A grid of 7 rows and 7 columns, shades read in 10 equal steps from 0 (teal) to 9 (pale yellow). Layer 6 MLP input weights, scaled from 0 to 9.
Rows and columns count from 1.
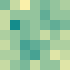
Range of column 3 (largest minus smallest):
7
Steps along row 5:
down down up up up same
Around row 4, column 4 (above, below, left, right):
5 3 4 7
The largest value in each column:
7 7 9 7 7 8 8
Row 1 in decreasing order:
9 7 6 5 5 4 4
